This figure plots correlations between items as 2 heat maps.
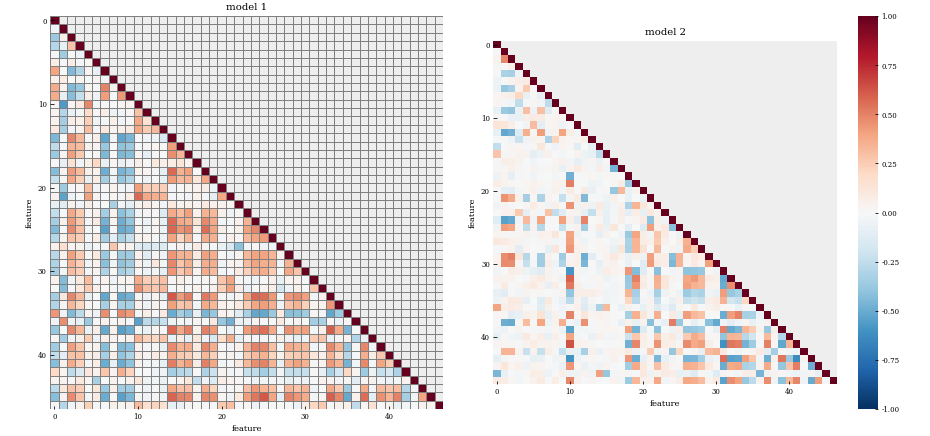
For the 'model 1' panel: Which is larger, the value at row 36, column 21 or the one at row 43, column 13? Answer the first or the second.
the second
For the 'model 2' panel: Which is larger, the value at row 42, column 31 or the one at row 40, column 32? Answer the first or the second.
the second
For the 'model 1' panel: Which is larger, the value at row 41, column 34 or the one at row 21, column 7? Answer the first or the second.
the first
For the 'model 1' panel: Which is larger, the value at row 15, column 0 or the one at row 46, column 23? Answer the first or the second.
the second
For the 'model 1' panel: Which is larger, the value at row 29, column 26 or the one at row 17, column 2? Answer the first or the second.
the first
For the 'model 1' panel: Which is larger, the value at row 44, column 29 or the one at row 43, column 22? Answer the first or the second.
the first
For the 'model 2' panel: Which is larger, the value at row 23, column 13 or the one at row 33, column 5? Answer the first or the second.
the second
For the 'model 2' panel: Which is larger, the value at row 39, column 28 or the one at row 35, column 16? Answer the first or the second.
the second
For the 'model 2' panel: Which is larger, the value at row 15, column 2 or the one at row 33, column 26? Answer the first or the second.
the second
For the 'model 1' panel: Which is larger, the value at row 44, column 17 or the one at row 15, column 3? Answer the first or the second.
the second
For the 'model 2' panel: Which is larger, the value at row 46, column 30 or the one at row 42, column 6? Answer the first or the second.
the first
